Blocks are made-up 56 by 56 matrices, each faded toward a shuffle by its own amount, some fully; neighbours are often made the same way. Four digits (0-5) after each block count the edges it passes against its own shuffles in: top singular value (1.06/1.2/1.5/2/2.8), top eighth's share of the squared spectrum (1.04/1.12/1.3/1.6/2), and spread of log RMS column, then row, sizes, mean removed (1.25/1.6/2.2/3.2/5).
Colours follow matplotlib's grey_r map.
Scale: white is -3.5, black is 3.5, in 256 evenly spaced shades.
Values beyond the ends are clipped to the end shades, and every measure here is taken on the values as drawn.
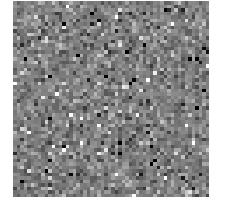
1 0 0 0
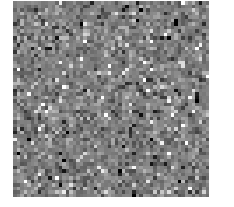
0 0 0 0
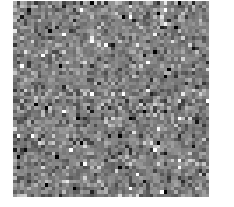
0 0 0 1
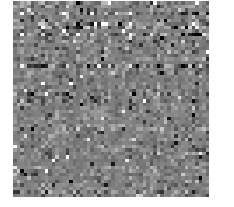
2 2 1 2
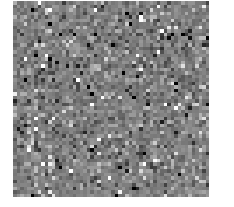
0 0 0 0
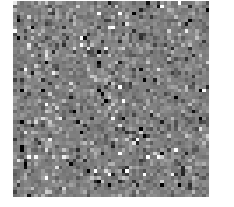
0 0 0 0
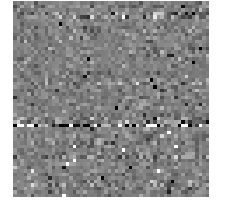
3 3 0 2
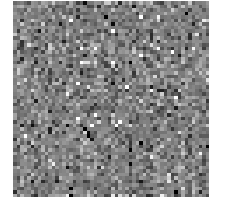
3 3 1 1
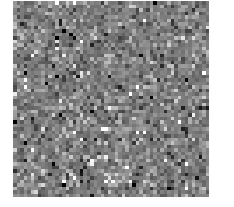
2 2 0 1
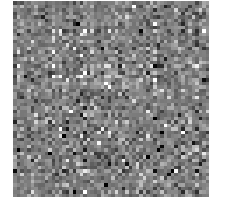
3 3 2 2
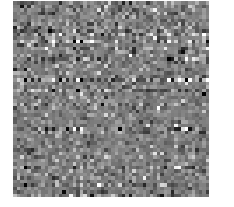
3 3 0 3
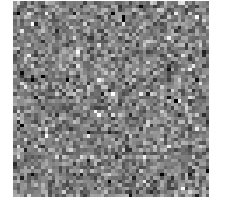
1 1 0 0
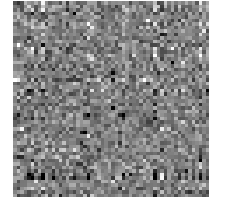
4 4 2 2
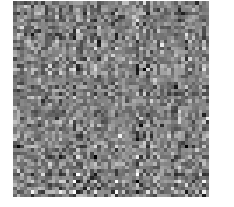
4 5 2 2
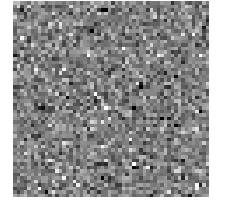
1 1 0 0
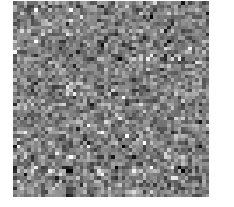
3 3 1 1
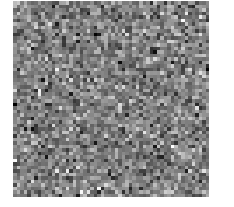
2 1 0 0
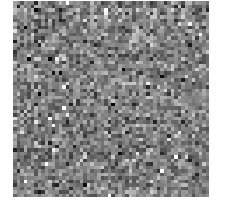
2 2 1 0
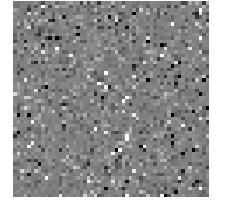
0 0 0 0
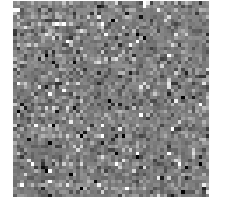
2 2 0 0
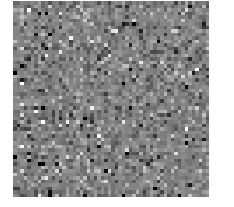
1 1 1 0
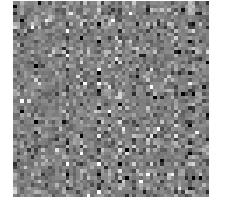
4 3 2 1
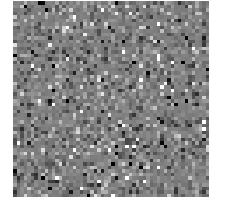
2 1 0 0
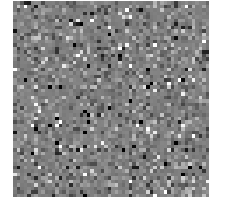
2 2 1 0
